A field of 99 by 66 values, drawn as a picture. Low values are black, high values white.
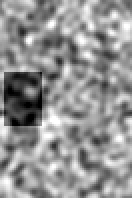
Odd patch: lower, in the middle left. Grain: blotchy. Ninth with the lowest average: middle left. Average level on the scale: 60%.
